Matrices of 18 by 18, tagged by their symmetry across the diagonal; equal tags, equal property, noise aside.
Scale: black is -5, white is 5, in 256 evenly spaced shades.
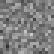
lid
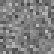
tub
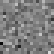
lid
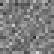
lid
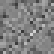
tub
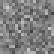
tub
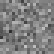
lid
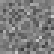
tub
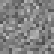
tub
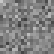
tub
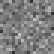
tub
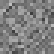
tub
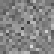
tub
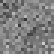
tub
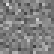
lid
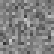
lid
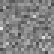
lid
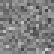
lid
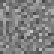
lid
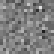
lid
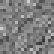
tub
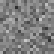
lid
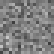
lid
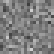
lid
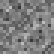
tub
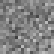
tub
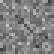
tub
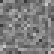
tub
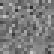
lid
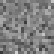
lid
